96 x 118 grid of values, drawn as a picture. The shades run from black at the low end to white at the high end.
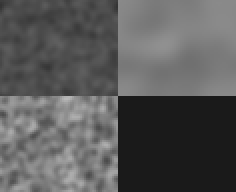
It is made of 2 by 2 panels. Panel 1,1: low, blotchy, faint in contrast. Panel 1,2: middling, smooth, faint in contrast. Panel 2,1: middling, blotchy. Panel 2,2: very low, flat.
